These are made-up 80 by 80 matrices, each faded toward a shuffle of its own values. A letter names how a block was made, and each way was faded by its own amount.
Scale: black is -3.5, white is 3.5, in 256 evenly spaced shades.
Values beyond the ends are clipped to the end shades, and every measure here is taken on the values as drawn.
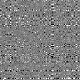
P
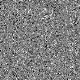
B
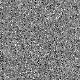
B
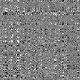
P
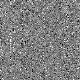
B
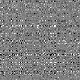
P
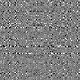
P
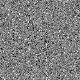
B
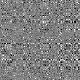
P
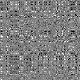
P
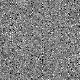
B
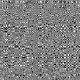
P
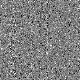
B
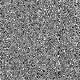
B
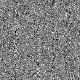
B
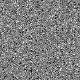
B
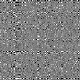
P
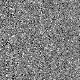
B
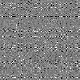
P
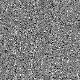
B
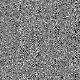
B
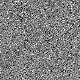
B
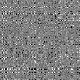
P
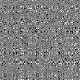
P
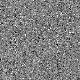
B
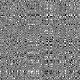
P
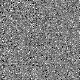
B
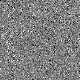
B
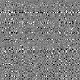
P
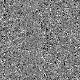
B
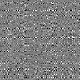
P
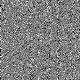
B
